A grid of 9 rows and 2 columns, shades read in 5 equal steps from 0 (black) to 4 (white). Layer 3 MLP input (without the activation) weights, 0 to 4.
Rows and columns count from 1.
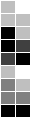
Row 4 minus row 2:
-3 -2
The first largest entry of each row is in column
2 1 2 2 1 2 2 1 1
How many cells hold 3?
6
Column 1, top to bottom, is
3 3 0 0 1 3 2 2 0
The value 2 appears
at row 7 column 1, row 8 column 1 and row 8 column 2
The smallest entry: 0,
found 5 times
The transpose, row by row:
3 3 0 0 1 3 2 2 0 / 4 3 3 1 0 4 3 2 0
